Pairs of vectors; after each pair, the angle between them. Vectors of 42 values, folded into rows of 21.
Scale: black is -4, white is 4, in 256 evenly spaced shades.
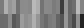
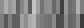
nearly parallel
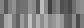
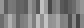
nearly parallel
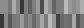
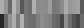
partly aligned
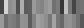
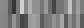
orthogonal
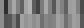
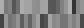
orthogonal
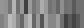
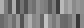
partly aligned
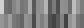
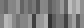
partly aligned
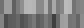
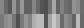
partly opposed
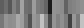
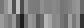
partly opposed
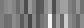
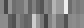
orthogonal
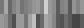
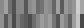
orthogonal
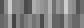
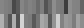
partly opposed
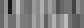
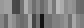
partly opposed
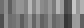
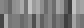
nearly parallel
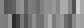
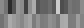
orthogonal
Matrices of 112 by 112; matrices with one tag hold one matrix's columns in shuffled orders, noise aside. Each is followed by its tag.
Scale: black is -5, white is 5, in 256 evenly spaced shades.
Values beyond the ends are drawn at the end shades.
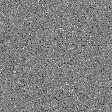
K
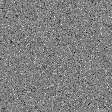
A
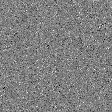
K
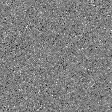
K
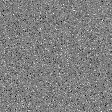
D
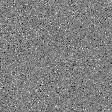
K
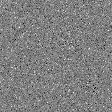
K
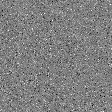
D
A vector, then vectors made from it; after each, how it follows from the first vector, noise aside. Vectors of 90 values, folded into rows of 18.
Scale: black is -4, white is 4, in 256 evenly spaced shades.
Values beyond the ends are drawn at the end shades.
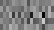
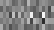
negated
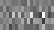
negated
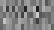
wrapped around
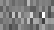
negated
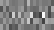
negated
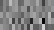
wrapped around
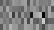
copied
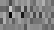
reversed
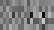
copied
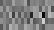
copied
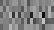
copied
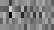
reversed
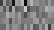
wrapped around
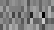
copied
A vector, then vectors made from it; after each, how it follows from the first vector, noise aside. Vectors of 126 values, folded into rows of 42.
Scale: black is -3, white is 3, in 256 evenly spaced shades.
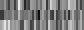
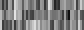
wrapped around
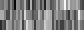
wrapped around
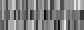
reversed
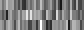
wrapped around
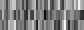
reversed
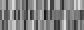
reversed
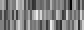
wrapped around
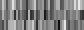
reversed
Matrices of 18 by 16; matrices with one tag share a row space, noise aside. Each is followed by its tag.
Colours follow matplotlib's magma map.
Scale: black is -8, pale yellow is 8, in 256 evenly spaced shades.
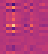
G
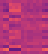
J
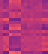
J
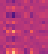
G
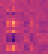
G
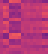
J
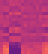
J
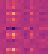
G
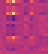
G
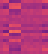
J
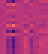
G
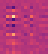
G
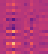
G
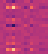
G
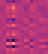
G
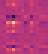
G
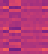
J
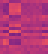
J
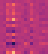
G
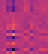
G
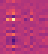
G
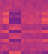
J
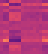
J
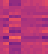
J
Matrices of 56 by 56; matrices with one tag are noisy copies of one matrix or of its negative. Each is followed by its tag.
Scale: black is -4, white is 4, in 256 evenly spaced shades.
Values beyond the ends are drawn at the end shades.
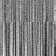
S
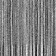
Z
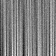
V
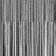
S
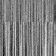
S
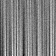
V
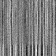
Z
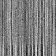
Z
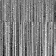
S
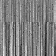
S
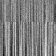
S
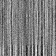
Z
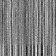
Z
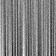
V
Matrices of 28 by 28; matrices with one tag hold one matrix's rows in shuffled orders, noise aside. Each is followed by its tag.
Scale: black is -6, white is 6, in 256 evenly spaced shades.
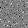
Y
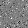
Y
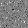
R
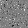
R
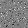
R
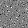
Y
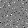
Y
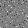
Y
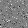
Y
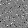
Y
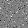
Y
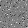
Y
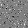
R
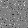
R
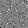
Y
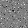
R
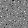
R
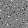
Y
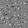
R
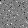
Y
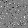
R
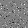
R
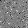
Y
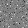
Y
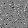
R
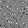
Y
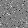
Y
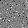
Y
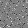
Y
